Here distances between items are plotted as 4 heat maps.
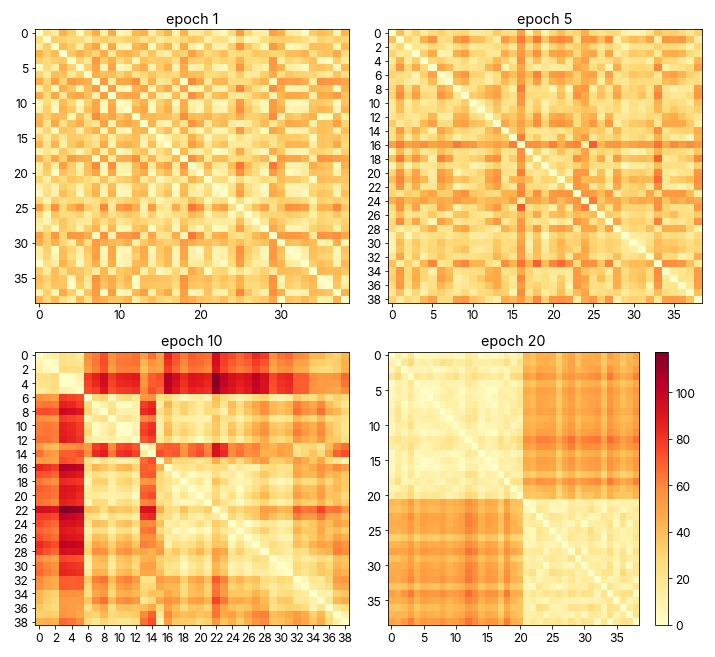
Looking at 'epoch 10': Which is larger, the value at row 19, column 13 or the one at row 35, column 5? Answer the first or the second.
the first
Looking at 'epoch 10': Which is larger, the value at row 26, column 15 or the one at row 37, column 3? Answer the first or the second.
the second
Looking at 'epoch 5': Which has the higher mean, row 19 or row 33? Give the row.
33
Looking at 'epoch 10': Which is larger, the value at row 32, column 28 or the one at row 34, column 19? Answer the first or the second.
the second
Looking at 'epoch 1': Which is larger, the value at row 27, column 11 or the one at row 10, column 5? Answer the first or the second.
the first
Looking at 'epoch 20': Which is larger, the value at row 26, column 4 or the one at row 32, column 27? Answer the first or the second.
the first
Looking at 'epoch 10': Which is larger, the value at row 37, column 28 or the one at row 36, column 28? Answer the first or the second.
the first
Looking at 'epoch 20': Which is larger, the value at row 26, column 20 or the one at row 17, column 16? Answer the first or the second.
the first
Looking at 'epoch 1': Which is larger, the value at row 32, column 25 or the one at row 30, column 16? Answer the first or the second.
the first
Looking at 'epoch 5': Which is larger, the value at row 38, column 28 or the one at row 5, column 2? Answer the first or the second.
the second
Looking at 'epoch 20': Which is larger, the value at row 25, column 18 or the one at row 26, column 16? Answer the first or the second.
the first
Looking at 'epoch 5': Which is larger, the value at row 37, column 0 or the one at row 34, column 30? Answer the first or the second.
the second
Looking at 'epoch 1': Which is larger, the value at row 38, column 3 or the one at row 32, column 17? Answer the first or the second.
the first
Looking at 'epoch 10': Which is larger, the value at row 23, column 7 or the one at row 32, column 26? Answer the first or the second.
the second
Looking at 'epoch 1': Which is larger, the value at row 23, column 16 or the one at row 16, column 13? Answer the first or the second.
the first
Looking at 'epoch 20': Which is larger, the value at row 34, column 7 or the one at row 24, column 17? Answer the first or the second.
the first
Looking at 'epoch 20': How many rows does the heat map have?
39
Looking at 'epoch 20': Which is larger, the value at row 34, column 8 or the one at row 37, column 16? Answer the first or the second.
the first
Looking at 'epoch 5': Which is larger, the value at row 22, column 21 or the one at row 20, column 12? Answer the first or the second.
the second
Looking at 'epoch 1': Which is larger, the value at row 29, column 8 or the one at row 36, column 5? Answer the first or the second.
the first
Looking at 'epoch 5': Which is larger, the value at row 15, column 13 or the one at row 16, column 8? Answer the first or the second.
the second
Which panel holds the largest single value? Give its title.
epoch 10
